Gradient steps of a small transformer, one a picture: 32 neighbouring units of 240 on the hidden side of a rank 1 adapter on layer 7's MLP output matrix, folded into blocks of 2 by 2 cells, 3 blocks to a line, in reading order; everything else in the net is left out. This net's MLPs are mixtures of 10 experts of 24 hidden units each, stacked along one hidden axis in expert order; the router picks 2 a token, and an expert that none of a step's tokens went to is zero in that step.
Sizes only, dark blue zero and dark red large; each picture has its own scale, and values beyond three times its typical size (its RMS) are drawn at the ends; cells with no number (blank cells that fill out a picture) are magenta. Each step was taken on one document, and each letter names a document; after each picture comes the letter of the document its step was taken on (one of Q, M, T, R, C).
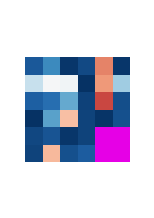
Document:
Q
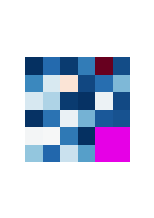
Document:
Q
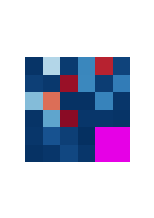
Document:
Q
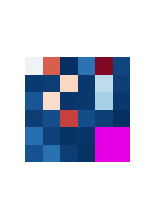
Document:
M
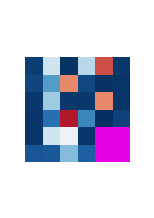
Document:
Q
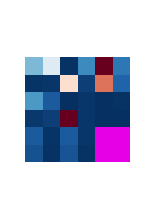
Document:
M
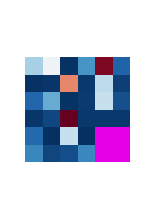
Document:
M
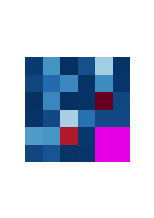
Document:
Q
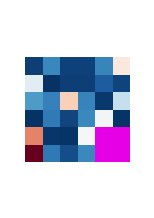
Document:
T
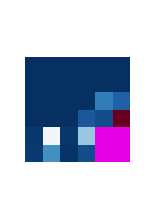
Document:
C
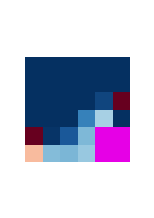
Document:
T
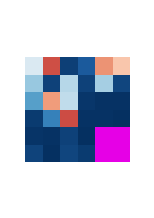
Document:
M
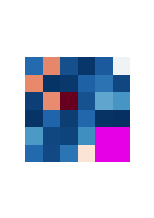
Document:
T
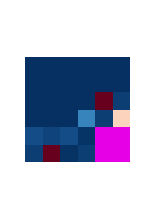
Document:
C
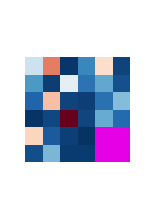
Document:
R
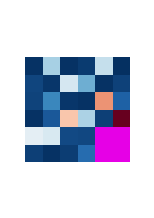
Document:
R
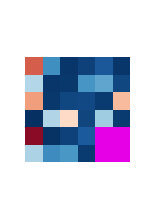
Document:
T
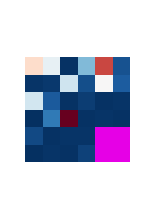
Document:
M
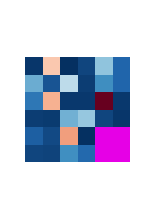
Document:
Q
